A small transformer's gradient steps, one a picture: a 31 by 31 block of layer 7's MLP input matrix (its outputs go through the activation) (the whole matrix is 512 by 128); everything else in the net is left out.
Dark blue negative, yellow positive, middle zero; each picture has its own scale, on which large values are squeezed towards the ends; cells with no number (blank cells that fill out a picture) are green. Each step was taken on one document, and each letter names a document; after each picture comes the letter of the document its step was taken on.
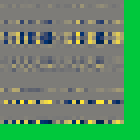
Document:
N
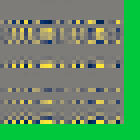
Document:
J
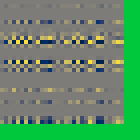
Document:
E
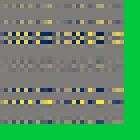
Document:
N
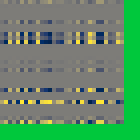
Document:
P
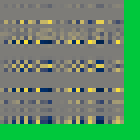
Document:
E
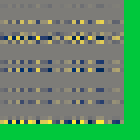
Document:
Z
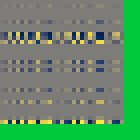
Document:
Z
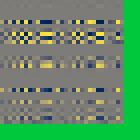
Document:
J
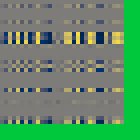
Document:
E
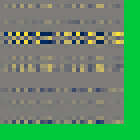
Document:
E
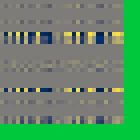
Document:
N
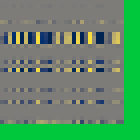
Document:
Z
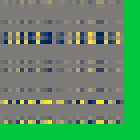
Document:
P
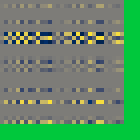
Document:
N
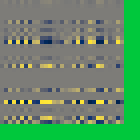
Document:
J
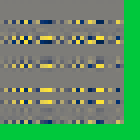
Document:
J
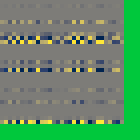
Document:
Z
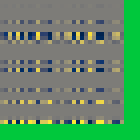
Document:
Z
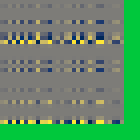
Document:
Z
